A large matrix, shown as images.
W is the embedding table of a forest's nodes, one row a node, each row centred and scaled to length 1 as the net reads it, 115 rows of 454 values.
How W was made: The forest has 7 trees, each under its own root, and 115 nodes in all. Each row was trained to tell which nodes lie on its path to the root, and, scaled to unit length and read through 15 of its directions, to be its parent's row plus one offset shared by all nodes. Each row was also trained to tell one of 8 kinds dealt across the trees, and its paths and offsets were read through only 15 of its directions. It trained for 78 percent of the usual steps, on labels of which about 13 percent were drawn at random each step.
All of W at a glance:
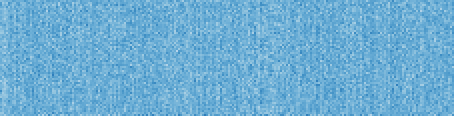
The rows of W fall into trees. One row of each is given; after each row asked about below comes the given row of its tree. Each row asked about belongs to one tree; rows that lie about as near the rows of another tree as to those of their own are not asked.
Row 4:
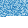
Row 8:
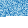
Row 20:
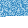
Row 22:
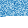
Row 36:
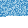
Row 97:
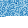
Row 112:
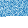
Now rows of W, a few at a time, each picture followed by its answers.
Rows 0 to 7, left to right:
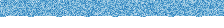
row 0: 36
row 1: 8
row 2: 112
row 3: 97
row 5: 20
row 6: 4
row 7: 22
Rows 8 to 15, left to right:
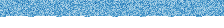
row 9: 97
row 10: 22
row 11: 112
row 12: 8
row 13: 22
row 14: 20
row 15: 36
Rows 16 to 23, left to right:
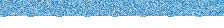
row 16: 97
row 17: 36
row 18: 97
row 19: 112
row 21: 112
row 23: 8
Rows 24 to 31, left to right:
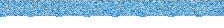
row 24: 22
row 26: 22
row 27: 112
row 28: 97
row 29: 36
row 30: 97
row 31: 36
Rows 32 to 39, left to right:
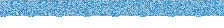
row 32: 112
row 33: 112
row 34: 97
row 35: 22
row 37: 22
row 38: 8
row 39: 4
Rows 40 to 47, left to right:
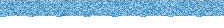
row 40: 20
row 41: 97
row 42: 97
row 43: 22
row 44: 36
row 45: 4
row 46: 20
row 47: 97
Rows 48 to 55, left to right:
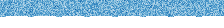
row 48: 97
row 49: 22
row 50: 112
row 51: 20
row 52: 8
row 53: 112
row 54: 36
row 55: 22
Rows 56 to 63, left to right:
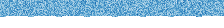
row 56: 22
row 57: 112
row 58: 112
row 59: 97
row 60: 8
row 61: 8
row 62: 20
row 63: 22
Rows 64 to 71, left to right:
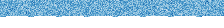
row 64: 97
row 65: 36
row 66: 22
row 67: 22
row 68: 4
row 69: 22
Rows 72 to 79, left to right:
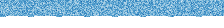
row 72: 36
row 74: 36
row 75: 36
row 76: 36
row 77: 112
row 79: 8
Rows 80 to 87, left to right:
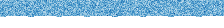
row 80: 112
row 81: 97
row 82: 20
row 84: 97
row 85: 4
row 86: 36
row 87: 8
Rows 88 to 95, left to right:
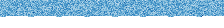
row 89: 8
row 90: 8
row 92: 20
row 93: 97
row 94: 8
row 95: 112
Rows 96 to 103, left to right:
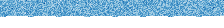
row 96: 97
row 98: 8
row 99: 4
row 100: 4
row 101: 36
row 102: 22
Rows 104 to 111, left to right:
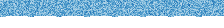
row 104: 112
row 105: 97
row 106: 8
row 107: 22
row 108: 22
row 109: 112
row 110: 22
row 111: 8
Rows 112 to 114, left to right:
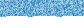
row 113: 36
